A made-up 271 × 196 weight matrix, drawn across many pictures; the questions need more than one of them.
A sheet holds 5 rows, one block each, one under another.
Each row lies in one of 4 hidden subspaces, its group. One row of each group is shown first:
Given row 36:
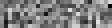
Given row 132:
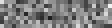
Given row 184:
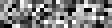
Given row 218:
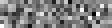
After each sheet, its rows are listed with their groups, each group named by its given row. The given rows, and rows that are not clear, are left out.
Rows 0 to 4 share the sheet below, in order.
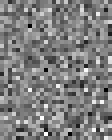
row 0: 218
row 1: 36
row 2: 36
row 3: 184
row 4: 184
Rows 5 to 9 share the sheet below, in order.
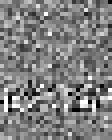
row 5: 36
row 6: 132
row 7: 218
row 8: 36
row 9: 184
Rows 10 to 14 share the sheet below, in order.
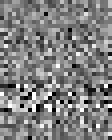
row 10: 36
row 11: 132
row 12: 132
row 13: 218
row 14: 218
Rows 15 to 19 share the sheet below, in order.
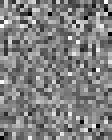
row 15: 218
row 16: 36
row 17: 218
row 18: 132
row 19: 218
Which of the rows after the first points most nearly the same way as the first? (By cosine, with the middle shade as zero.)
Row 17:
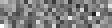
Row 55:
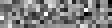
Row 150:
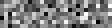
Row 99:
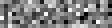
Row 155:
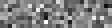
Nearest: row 150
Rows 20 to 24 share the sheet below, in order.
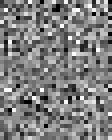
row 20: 132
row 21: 36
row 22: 36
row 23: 184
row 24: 36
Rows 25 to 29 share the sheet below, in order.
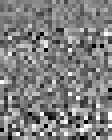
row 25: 218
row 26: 184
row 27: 218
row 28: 36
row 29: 36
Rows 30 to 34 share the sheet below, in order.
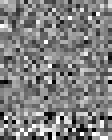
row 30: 218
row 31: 36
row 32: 218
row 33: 36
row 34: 132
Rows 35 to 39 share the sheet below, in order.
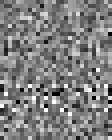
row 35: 184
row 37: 218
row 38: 132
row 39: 132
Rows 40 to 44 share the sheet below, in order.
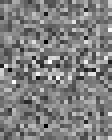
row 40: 36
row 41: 36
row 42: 132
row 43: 184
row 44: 36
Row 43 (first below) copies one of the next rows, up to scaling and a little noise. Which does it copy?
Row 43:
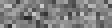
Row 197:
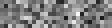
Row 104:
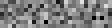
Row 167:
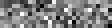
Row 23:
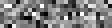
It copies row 23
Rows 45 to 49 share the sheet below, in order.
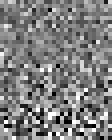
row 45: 218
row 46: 218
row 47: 218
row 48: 184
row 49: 132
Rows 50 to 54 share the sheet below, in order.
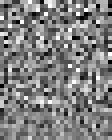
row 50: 36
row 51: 132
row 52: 36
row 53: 132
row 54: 218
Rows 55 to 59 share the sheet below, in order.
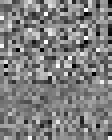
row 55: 36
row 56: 36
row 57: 132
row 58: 184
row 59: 218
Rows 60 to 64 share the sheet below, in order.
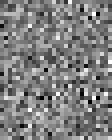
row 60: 218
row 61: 132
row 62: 36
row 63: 218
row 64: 184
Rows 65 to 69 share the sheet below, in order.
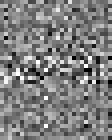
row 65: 132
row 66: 132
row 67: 36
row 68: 36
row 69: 36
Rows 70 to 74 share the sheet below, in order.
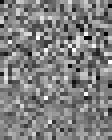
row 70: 132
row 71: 184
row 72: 36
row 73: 36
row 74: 218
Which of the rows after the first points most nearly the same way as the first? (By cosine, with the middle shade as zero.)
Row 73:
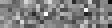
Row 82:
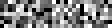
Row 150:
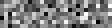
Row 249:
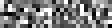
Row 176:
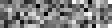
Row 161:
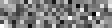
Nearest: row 82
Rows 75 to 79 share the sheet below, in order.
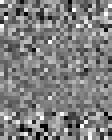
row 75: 132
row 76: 218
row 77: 36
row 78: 218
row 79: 184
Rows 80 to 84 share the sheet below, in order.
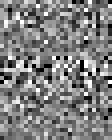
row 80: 36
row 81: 36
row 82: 218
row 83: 36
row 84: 184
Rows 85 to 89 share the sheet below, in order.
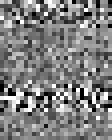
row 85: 36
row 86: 184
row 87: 218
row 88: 218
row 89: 36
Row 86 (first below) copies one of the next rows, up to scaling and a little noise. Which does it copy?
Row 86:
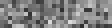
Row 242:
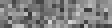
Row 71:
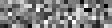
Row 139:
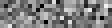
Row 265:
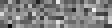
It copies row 242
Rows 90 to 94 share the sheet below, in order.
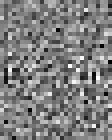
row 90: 36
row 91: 184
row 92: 36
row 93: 218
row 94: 132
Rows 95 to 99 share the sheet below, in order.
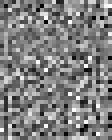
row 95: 184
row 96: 36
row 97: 36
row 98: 36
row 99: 36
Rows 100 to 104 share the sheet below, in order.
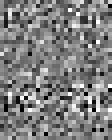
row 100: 36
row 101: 218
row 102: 184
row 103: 36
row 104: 184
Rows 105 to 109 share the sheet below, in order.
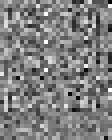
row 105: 36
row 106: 36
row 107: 36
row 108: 36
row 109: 184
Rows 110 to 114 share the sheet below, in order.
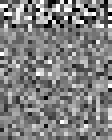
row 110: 132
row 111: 218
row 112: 132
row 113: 36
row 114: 36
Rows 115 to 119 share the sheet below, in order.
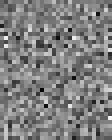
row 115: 218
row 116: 132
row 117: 184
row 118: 184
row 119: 36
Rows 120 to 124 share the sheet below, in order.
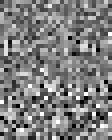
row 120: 132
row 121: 36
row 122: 184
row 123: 36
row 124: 132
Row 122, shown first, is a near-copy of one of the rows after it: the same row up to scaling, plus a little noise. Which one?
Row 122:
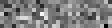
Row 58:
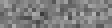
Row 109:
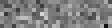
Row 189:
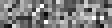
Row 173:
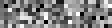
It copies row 109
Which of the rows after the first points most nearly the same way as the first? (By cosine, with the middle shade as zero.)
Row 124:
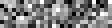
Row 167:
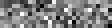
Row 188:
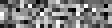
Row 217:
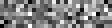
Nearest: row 188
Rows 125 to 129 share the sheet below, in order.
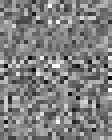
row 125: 132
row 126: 132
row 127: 132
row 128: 36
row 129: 132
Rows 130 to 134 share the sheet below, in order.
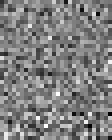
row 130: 218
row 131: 218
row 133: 132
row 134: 36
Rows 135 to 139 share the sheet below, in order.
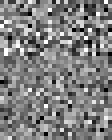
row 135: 218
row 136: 36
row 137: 218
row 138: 184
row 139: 184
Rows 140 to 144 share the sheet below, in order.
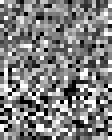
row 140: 132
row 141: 184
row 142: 36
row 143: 184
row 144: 132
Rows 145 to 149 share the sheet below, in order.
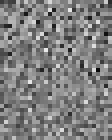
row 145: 218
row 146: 184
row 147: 218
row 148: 218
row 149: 132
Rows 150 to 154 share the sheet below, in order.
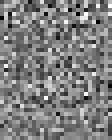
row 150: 36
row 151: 132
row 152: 132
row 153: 36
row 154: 184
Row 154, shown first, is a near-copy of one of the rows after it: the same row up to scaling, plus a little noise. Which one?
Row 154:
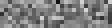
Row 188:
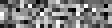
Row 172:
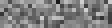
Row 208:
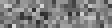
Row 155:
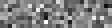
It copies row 172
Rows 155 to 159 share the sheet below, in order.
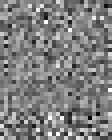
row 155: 184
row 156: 132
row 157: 132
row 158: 36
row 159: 132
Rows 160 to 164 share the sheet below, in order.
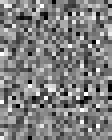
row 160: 184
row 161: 218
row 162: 218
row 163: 36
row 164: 218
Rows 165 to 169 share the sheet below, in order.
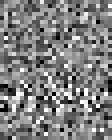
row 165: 36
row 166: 132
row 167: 184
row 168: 218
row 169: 184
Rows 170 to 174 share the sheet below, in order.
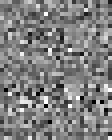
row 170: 36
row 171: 184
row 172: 184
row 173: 184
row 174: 218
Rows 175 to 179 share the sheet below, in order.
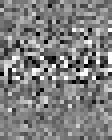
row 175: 132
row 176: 36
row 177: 36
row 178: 184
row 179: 184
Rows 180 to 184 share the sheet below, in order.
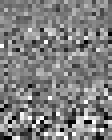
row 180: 132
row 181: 36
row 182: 132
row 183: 218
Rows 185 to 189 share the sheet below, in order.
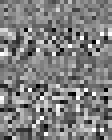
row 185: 132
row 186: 218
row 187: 184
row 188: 184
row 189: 184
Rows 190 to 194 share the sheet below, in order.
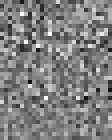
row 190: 184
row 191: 132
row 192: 218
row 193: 36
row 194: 36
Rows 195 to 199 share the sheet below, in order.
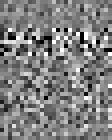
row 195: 218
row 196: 218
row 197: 184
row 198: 36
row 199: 36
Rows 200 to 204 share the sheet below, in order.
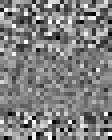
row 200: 132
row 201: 132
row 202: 218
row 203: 184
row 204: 218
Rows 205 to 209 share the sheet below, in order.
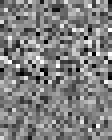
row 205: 132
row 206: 36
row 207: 184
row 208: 184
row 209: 218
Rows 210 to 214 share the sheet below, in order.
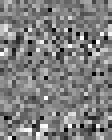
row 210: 218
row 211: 218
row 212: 184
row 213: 36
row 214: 184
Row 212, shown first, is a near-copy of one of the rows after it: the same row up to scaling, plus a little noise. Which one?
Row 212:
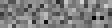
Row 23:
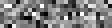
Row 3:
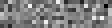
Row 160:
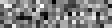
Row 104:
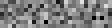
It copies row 104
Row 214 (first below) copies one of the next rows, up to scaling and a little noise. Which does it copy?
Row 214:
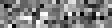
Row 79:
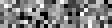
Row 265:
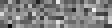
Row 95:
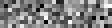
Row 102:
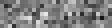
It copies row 102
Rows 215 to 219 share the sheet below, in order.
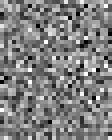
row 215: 184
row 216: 36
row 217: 218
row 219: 218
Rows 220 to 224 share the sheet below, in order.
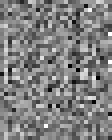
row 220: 184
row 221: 36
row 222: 36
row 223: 132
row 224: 36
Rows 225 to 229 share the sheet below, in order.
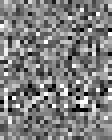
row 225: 218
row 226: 36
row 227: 132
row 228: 36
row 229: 184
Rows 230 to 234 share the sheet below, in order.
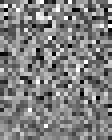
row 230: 132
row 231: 218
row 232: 184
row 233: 218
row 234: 36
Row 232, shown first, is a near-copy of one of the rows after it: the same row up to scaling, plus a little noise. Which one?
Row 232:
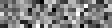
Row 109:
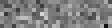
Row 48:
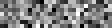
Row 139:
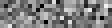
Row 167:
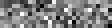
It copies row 48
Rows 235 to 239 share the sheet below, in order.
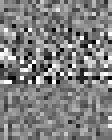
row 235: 132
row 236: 218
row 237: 218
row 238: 36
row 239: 36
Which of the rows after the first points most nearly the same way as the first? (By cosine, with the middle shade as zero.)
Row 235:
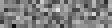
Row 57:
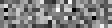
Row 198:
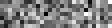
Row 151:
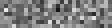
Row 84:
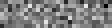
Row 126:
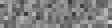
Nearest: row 57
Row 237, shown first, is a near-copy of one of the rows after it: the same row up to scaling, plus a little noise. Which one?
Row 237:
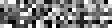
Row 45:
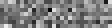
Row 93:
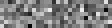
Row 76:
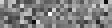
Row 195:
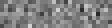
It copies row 45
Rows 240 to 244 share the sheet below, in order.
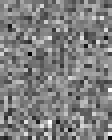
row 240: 184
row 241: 218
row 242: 184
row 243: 36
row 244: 218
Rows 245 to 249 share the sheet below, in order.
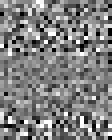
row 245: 184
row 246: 36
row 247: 36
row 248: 132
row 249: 218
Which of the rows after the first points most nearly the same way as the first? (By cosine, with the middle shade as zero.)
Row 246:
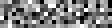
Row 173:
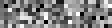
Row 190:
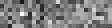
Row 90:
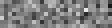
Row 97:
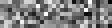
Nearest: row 90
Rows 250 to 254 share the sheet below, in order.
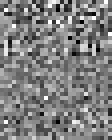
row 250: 132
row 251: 36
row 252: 132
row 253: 36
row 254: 132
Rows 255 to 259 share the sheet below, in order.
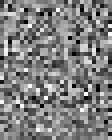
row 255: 218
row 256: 36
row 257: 132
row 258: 36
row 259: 132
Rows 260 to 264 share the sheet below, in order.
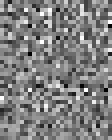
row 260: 218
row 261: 218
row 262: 132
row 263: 184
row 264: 218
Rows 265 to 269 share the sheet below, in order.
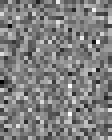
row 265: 184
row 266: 218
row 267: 218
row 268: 132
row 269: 132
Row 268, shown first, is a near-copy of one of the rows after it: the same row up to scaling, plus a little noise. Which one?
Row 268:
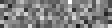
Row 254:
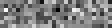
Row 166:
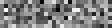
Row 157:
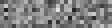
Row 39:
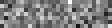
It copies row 39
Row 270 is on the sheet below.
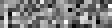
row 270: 36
